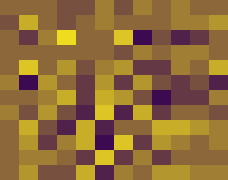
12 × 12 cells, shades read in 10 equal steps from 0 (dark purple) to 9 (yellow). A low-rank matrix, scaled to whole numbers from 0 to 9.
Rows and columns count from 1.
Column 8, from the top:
5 4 0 5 2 6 3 7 4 2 5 4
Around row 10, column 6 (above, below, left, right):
1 8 7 8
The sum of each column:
49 56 51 52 46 54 52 47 43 51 48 53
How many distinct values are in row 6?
7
